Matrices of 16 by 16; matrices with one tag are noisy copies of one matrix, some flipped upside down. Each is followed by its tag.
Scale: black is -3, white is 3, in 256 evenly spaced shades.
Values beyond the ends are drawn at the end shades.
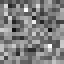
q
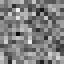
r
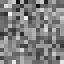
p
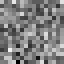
p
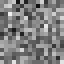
p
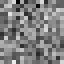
p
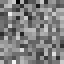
p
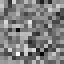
r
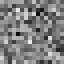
r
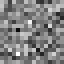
r
